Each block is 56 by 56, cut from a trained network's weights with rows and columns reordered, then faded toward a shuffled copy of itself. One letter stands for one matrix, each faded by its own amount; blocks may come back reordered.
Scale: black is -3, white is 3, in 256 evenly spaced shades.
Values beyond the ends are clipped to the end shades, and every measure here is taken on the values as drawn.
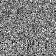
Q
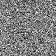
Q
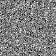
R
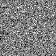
R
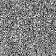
Q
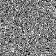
R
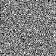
Q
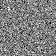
R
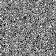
R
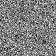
R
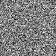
Q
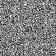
R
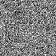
Q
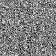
Q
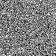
R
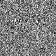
Q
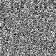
Q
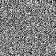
Q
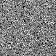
R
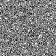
R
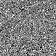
R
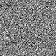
Q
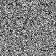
Q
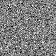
R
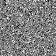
R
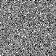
R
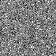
R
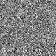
Q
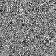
Q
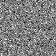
R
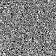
R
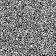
R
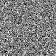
Q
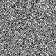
Q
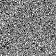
R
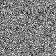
Q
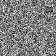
Q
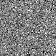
R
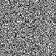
Q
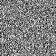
Q
